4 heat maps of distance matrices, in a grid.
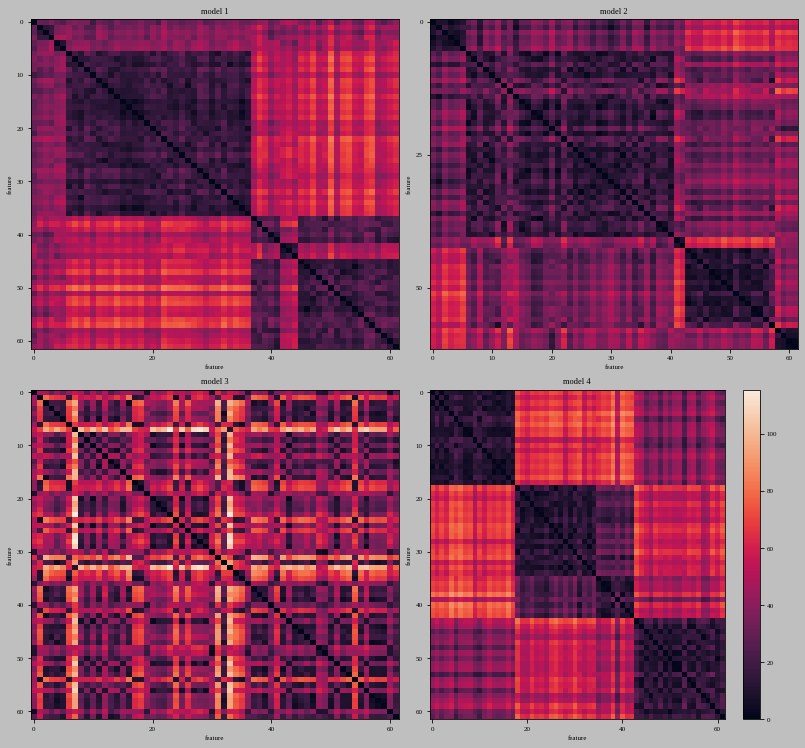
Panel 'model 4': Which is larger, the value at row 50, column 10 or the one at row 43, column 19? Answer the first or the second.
the second
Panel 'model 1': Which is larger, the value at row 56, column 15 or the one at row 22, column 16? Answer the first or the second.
the first
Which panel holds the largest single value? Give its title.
model 3
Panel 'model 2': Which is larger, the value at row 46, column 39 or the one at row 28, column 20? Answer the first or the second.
the first
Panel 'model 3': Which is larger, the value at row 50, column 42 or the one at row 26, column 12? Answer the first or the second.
the second
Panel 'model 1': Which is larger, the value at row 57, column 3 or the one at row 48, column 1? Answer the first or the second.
the first
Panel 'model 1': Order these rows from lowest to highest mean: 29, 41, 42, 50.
29, 41, 42, 50
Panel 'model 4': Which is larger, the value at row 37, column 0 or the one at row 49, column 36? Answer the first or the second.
the first
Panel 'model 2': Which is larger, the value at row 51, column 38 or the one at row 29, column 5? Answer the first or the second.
the first
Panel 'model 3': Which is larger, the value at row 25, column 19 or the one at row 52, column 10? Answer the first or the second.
the first
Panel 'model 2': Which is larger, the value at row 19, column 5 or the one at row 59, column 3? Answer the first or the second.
the second
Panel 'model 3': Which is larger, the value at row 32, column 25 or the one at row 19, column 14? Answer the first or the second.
the second
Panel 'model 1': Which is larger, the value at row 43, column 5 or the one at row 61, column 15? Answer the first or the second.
the second
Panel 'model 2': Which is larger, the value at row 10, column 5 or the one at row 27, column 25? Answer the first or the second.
the first
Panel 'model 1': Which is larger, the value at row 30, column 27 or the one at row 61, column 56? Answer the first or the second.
the second
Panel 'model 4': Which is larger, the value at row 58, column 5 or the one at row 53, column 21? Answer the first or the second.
the second
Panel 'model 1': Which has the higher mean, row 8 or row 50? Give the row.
50
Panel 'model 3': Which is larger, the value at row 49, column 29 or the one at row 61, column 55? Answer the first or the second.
the first
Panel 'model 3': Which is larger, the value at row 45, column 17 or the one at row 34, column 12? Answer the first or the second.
the first
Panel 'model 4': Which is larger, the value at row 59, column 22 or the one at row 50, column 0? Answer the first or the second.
the first
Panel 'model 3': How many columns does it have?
62
